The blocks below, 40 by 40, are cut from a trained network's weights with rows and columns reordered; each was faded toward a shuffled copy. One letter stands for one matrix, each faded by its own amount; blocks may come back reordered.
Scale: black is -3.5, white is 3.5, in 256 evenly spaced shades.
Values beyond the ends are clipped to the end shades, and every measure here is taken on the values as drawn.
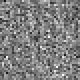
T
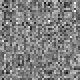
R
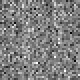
T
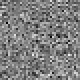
R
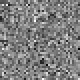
R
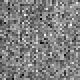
T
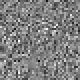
R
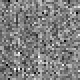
T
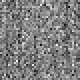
T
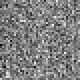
T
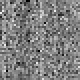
T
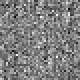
T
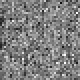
T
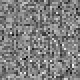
T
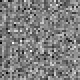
T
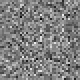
R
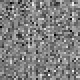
T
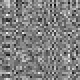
R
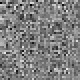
R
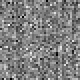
T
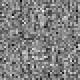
T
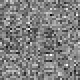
R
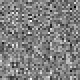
R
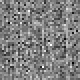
T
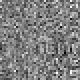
R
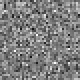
R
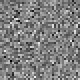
R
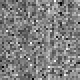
T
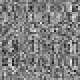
R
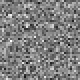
R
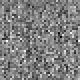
T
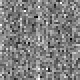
T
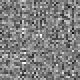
R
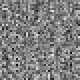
R
